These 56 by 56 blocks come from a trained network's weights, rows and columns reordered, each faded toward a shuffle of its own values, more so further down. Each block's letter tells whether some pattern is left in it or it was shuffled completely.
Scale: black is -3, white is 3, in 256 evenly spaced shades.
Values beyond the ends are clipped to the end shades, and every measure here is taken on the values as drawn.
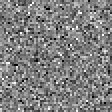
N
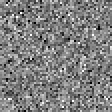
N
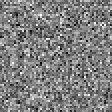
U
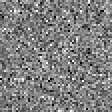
U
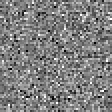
U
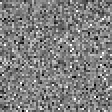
N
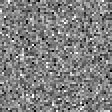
N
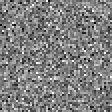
N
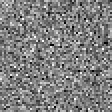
N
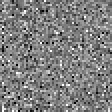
U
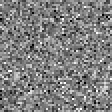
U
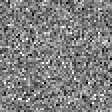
U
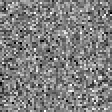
U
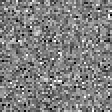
U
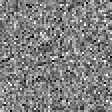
N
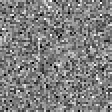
N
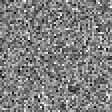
N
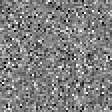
U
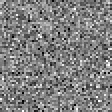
U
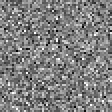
U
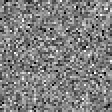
U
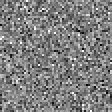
N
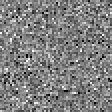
N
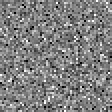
N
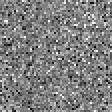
N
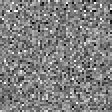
U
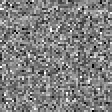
U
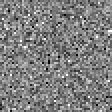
N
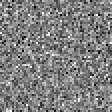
U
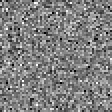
N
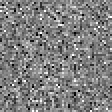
U
